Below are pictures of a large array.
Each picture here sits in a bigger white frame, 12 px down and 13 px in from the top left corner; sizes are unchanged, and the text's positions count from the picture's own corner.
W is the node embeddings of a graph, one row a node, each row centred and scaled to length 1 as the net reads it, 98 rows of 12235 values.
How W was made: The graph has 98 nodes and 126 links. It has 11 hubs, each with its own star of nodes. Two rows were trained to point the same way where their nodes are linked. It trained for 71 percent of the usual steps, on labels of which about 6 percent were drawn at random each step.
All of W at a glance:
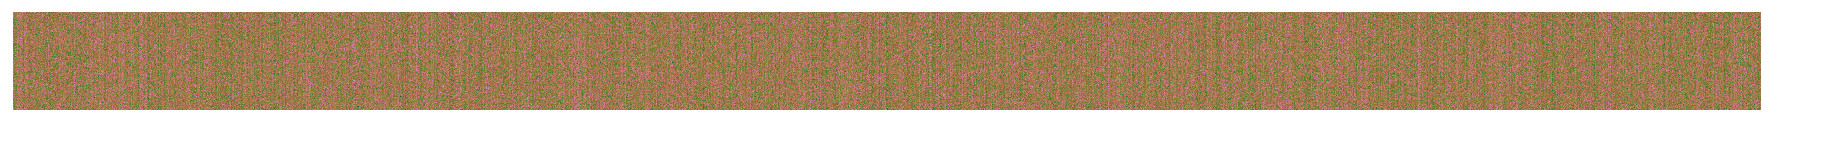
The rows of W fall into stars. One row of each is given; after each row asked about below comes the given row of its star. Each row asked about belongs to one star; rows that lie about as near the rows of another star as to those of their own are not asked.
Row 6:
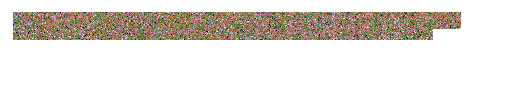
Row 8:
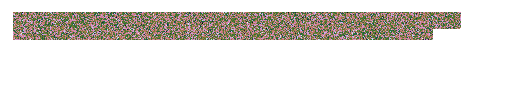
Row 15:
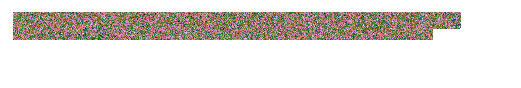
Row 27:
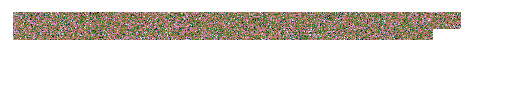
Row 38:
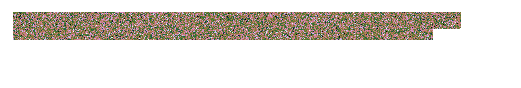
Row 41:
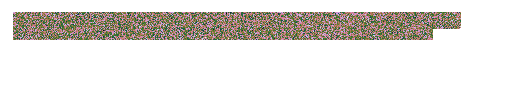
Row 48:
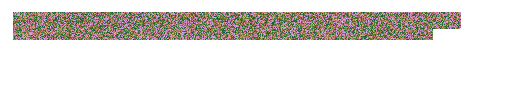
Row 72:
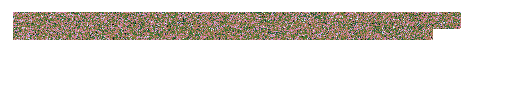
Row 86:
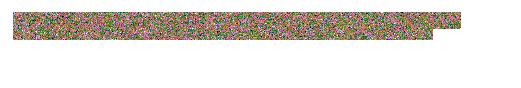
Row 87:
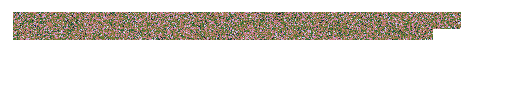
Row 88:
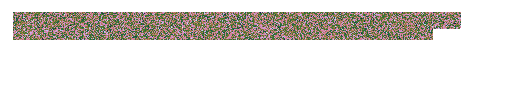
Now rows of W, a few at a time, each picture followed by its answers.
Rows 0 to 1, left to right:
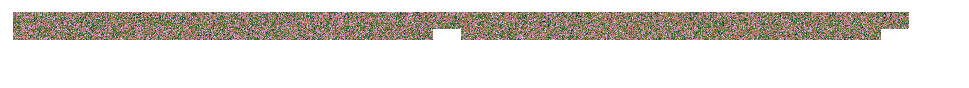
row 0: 48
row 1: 86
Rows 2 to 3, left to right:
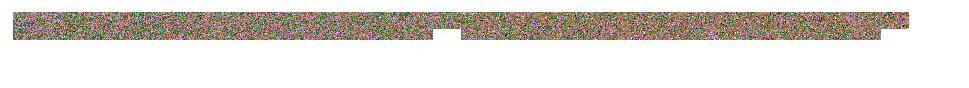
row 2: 72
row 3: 88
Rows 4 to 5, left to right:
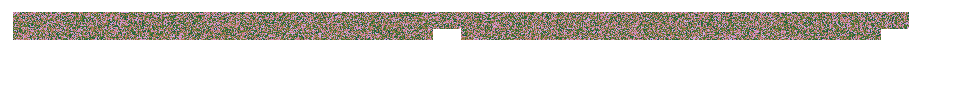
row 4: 72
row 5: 87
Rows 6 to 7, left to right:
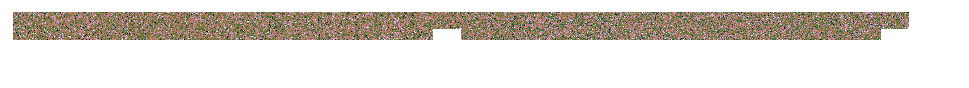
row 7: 38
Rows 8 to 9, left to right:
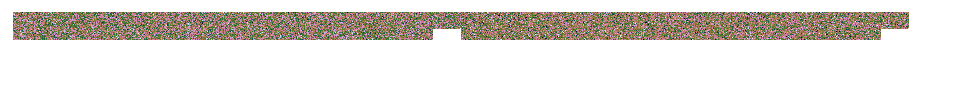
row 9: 15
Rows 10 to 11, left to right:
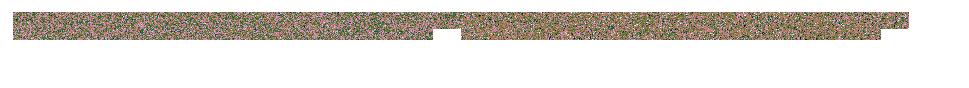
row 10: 38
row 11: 27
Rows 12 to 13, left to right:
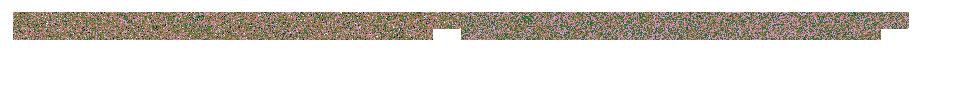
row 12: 72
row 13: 41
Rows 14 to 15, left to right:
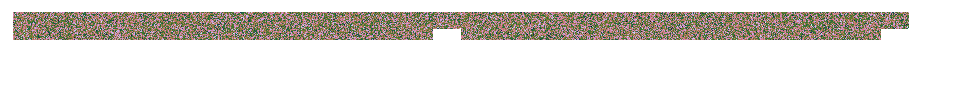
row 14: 15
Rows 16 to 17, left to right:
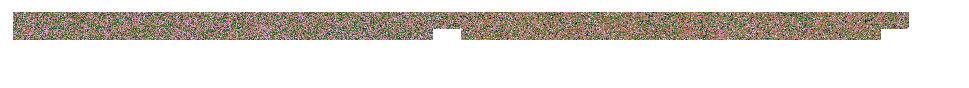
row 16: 88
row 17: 27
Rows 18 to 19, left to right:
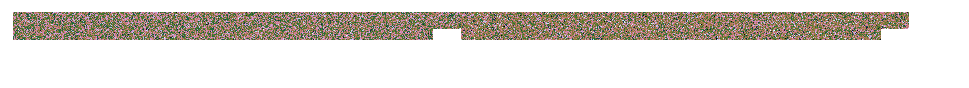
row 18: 6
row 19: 38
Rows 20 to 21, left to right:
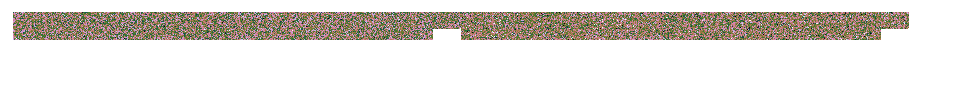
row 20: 27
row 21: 48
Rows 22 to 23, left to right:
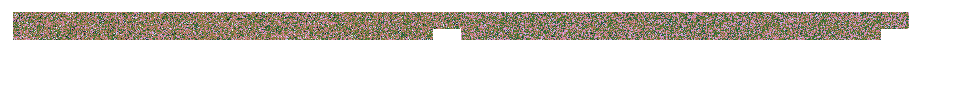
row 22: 87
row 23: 48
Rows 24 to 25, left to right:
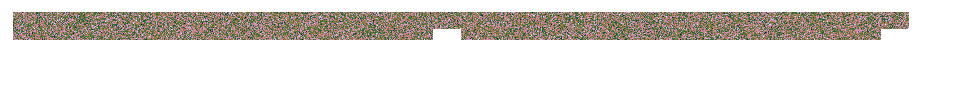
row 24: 88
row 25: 38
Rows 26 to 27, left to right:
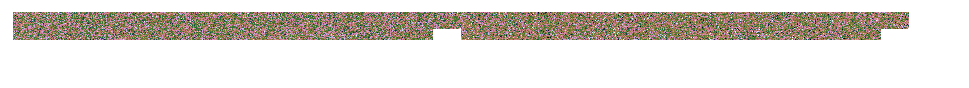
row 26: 27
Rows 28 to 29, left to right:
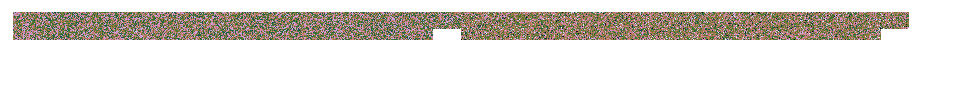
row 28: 86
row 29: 15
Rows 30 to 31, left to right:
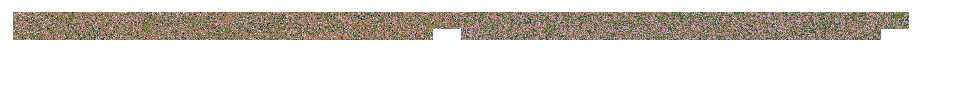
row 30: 15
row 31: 8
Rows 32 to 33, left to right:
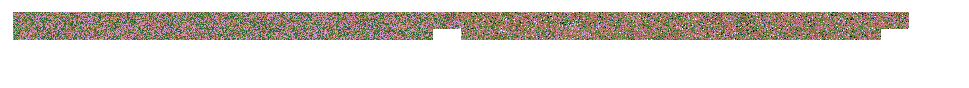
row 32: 38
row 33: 8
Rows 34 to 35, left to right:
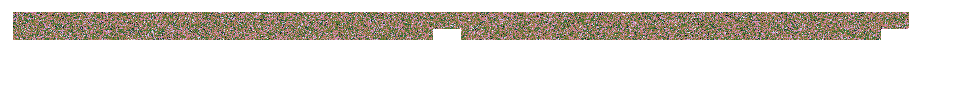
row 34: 87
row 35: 38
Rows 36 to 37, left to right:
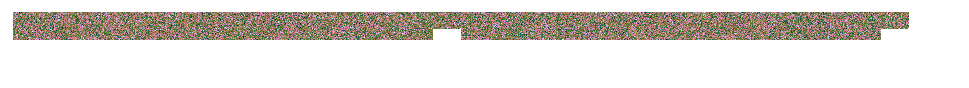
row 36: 6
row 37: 87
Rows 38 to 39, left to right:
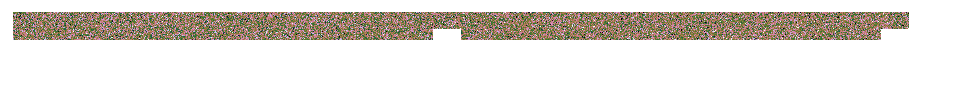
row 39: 41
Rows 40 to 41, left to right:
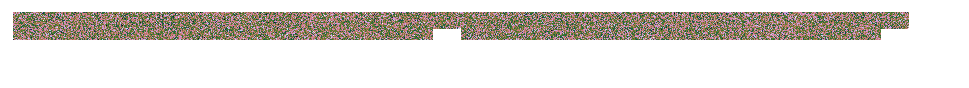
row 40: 72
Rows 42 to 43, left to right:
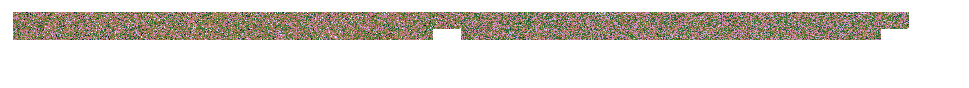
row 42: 6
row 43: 87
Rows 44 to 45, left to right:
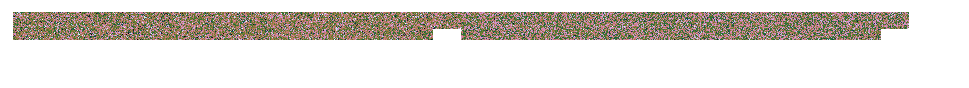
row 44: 38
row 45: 87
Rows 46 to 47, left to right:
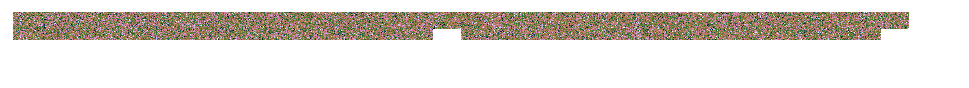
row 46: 38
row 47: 87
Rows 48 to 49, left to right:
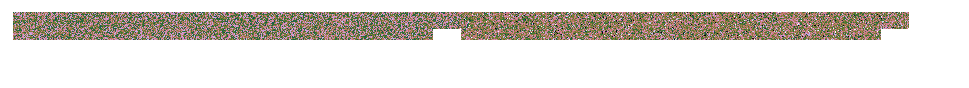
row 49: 41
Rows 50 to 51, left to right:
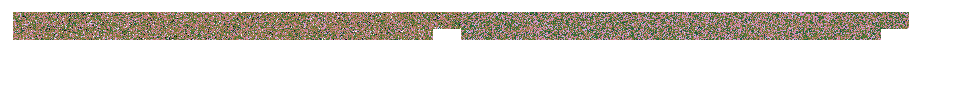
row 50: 86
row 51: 6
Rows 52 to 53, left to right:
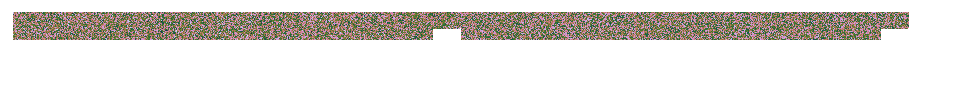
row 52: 6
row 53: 15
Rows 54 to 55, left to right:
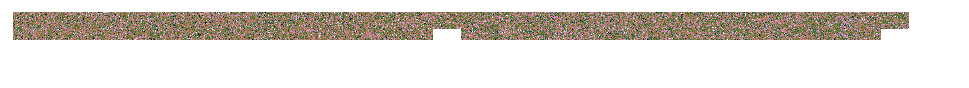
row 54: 72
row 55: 8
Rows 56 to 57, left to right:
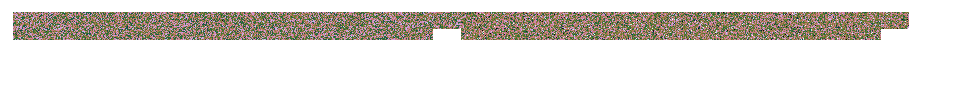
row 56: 27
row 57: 6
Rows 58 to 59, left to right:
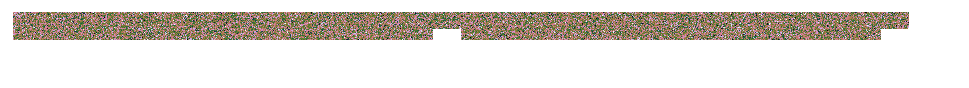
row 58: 27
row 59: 27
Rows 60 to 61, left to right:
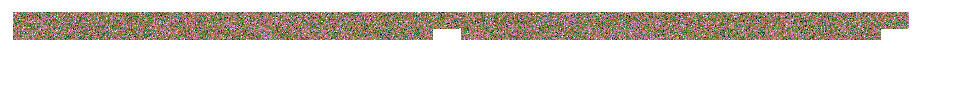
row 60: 88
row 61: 48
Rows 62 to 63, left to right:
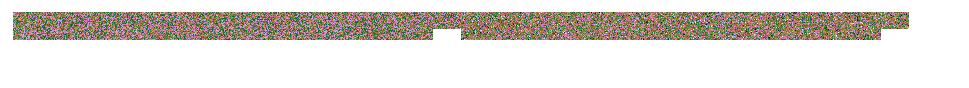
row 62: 8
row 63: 15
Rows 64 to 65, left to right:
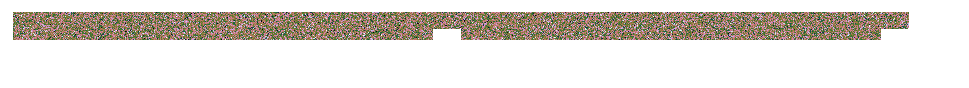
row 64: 88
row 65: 87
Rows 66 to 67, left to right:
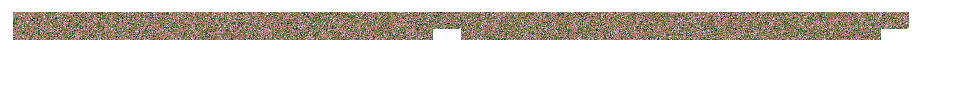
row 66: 88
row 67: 87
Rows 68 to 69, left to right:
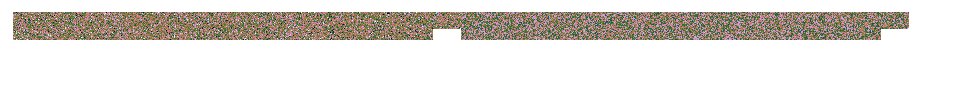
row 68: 15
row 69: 6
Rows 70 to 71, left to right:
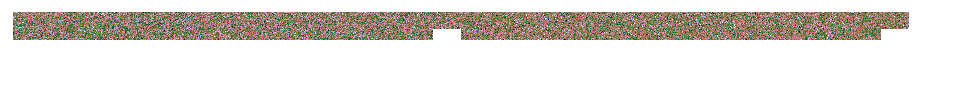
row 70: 41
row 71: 6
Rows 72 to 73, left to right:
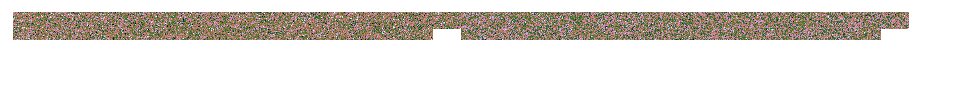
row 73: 88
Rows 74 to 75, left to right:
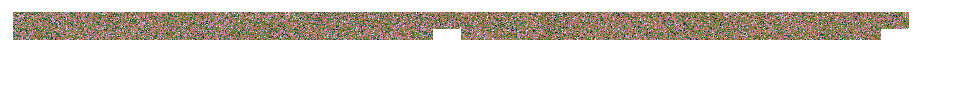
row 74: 38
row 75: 86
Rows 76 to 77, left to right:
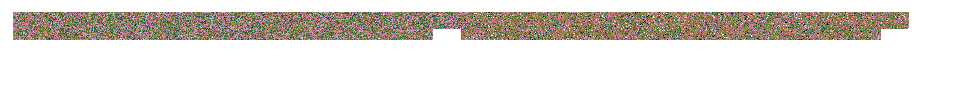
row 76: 86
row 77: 72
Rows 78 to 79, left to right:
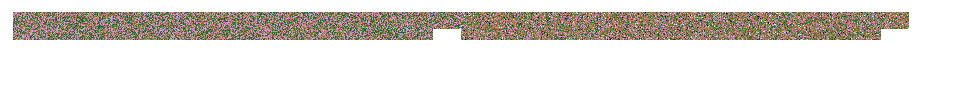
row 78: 88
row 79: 87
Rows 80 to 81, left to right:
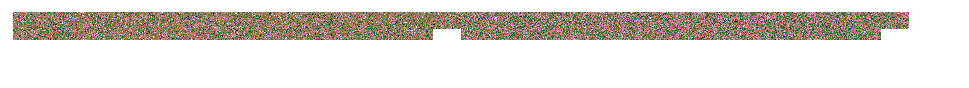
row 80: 86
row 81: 88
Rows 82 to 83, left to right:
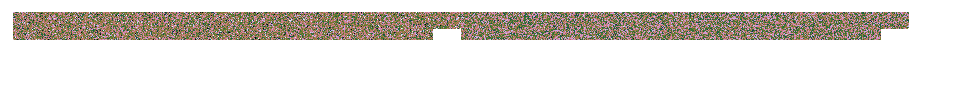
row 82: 15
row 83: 8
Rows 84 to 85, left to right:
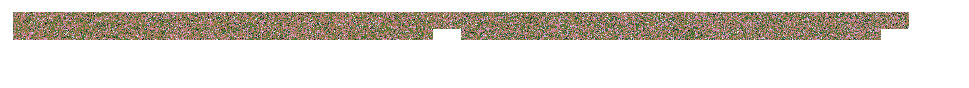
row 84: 48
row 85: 88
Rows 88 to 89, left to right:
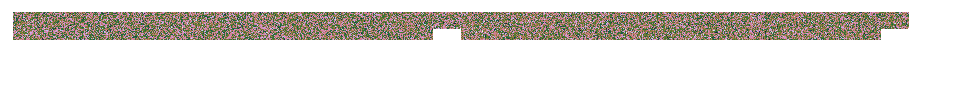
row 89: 15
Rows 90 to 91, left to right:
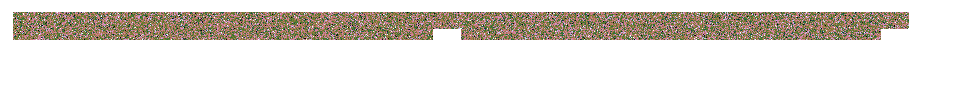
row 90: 41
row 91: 8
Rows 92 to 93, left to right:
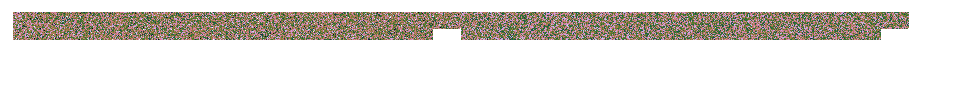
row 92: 27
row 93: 15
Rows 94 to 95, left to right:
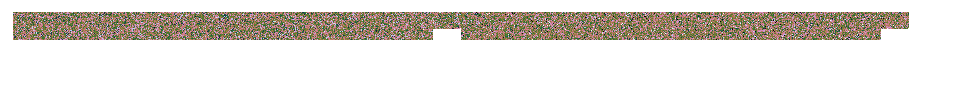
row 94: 38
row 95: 41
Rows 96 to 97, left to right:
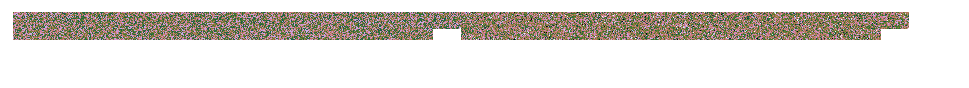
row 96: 27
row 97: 72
